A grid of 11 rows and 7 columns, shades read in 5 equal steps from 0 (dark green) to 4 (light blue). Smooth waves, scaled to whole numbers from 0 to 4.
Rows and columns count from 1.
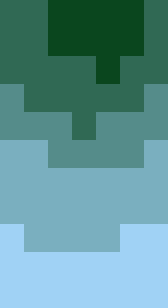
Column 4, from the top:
0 0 1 1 1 2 3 3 3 4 4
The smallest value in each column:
1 1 0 0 0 0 1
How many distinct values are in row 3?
2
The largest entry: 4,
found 17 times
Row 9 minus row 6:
1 0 1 1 1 2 1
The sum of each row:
3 3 6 9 13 17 21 21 24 28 28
